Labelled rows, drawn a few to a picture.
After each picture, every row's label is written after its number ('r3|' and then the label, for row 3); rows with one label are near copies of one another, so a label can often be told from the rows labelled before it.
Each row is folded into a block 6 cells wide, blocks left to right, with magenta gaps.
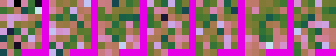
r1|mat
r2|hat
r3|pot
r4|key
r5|key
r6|pot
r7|key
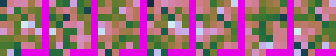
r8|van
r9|key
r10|hat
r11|van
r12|hat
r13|pot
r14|hat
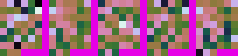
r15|mat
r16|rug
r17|van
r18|mat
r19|rug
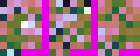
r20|van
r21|mat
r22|hat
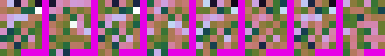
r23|mat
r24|van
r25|mat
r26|van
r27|mat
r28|mat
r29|mat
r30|key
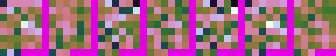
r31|van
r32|rug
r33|mat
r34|key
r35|mat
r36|van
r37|key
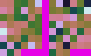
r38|hat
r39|mat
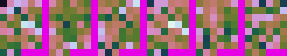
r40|van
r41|pot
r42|hat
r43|van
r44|rug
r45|mat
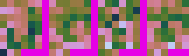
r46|rug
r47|pot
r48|key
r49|pot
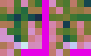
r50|pot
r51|pot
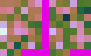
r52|hat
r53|key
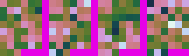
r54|key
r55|hat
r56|pot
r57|van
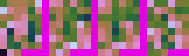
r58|rug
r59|pot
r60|pot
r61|key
